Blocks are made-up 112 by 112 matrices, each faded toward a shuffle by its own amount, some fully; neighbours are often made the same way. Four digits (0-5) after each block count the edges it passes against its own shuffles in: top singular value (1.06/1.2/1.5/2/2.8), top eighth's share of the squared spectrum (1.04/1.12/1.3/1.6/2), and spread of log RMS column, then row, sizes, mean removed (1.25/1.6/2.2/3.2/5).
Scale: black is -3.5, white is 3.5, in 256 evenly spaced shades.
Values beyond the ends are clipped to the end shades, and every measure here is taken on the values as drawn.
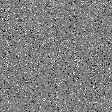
1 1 2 0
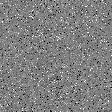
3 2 0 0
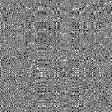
5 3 3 3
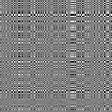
5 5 5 5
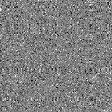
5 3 2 2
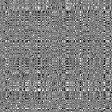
5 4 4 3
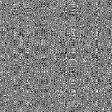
5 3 3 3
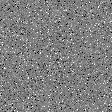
0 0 0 0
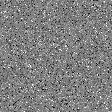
0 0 0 0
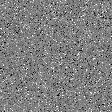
0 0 0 0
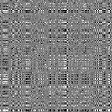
5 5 4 4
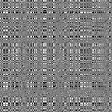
5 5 4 4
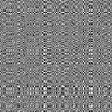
5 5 4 4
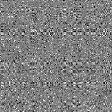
5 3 2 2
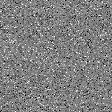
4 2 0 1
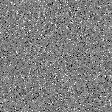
3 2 0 0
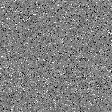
3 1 0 0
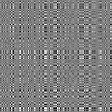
5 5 5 5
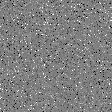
2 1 0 0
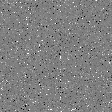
2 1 0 0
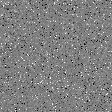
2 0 0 0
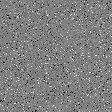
0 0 0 0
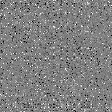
4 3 2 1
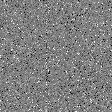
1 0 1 0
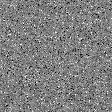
0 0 0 0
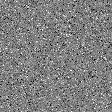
0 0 0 0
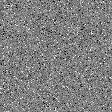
2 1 0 0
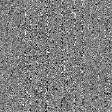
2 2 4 0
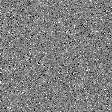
0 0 1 0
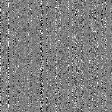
2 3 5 0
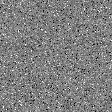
0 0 1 0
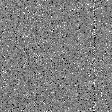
2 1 2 0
